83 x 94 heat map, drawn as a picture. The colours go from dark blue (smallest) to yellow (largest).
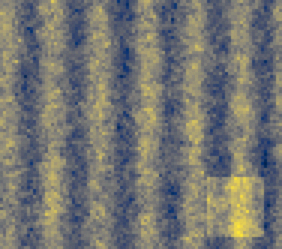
The histogram is bell-shaped. The ninth with the highest average is the bottom right. Upright stripes repeat 6 times across the table. No overall slope runs across the table. In the bottom right lies a patch that is higher than the rest.
